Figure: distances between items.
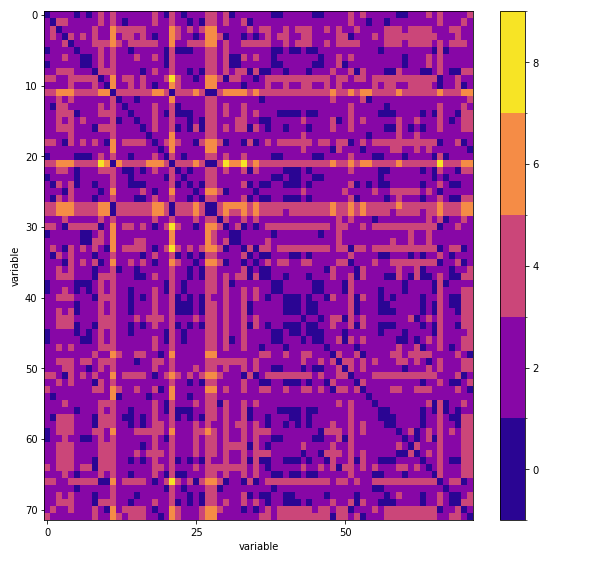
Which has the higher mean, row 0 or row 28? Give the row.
28
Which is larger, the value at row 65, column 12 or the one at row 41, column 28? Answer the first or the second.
the second
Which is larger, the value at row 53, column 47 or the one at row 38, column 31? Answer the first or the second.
the first
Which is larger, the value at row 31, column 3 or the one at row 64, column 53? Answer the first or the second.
the second
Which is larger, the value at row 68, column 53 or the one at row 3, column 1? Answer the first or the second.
the second
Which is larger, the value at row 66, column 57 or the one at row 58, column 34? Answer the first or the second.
the first
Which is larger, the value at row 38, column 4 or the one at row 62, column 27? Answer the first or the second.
the second
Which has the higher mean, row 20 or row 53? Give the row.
53
